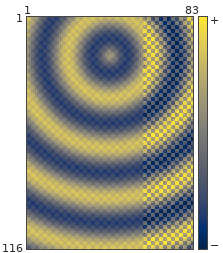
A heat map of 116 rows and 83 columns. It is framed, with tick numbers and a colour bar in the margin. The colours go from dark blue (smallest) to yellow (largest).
Concentric rings centre on the top middle. A vertical seam about 70% of the way across splits the table, and the left part is calmer. Overall the values sit about 50% of the way up the scale. There is no overall slope.
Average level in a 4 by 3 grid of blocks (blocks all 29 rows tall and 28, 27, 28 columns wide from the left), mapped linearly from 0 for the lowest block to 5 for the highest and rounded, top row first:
404 / 434 / 444 / 454
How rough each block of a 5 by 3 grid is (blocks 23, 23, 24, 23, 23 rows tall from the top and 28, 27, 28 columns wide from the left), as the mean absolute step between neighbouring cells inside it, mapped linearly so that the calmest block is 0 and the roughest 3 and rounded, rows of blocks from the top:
003 | 003 | 003 | 003 | 003
